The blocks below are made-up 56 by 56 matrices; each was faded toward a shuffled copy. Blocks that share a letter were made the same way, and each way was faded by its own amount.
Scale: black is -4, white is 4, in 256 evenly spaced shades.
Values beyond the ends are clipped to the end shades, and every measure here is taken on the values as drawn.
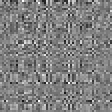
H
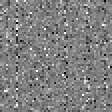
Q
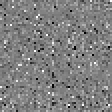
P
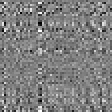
H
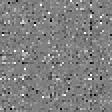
P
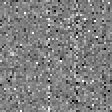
Q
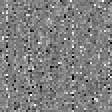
Q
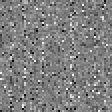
Q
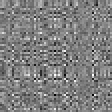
H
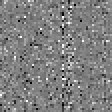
Q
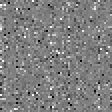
P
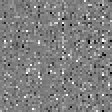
P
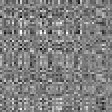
H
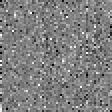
Q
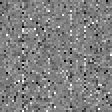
Q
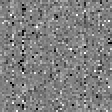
Q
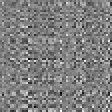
H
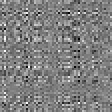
H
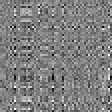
H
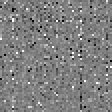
P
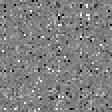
P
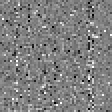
Q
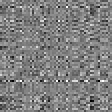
H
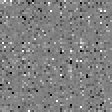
P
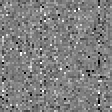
Q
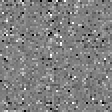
P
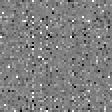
P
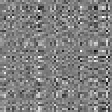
H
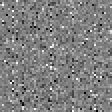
Q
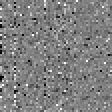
Q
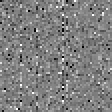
Q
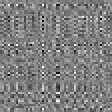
H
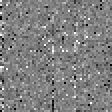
Q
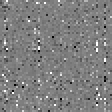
P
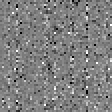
Q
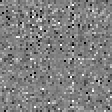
P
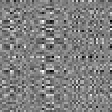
H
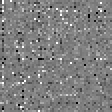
P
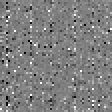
P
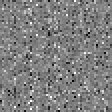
Q
